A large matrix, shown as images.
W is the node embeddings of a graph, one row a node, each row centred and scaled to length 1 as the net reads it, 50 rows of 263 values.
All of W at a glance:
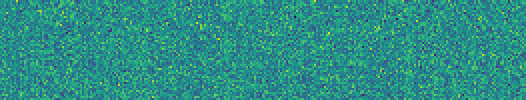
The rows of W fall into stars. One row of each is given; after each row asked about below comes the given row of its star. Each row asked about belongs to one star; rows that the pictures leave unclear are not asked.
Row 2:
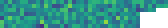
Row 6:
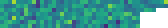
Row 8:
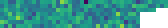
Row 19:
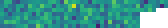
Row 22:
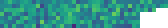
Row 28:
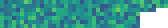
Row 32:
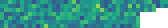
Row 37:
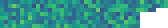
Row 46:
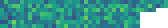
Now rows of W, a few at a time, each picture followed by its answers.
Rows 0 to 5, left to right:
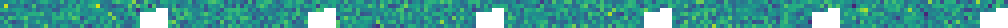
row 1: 8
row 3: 37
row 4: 28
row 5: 22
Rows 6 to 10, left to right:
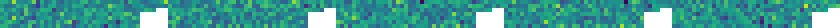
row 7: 22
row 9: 32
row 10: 2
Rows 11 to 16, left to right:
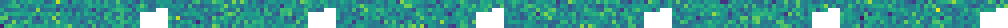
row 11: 37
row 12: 28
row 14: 19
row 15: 19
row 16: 2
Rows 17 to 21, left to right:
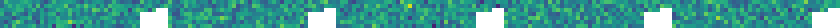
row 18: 28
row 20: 2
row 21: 8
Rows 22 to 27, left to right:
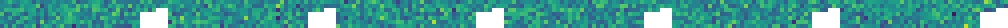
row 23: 6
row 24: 46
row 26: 37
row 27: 19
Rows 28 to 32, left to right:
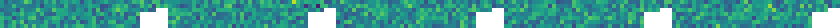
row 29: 22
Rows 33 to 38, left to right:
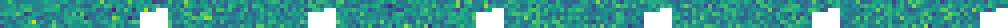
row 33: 22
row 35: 32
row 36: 22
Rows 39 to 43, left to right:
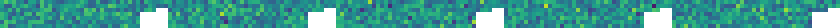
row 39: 6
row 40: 32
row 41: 6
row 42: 8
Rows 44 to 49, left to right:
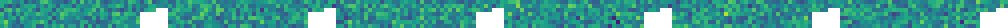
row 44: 32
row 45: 2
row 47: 6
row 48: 37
